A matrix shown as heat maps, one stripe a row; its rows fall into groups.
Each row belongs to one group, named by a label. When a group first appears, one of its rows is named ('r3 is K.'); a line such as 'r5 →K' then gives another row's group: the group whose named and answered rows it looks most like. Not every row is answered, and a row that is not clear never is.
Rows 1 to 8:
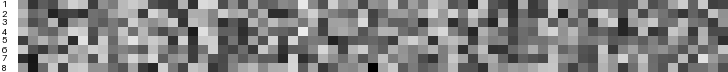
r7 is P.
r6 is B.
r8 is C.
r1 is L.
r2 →B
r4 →L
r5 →P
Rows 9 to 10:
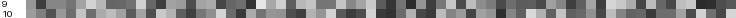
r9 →C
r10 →B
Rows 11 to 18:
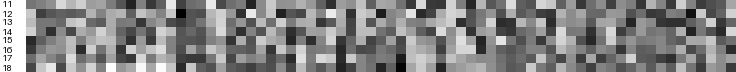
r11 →C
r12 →B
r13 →L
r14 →B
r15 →P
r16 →P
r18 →P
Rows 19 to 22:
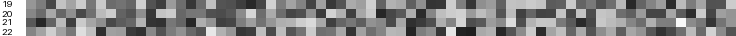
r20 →B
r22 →L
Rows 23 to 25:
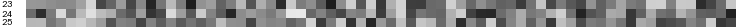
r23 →C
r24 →C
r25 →L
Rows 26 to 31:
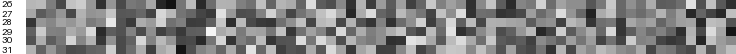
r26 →L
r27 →B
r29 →L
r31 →B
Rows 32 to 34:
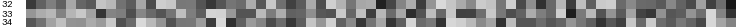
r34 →P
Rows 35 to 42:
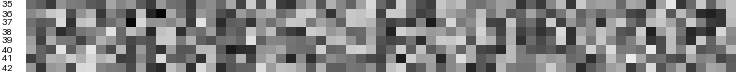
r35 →B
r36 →C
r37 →C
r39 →B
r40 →C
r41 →P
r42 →C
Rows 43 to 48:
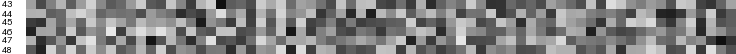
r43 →C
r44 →L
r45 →P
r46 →P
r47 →C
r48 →P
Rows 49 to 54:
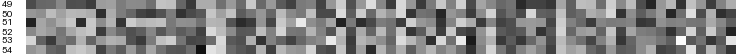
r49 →B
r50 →L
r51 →P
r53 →B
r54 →L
